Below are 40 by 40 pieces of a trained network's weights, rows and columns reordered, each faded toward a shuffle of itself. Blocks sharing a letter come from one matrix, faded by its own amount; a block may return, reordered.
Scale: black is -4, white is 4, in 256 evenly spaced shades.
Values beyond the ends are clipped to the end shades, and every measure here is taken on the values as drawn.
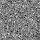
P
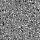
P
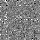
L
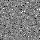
L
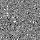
L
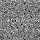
L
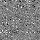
L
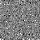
L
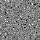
L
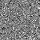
P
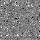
L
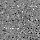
L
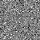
P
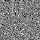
L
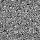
P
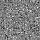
P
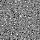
P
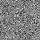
P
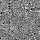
L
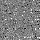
L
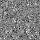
P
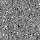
L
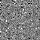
L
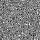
P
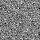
P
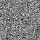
P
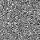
P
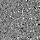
L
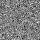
P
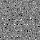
L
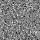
P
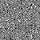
L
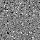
L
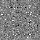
L
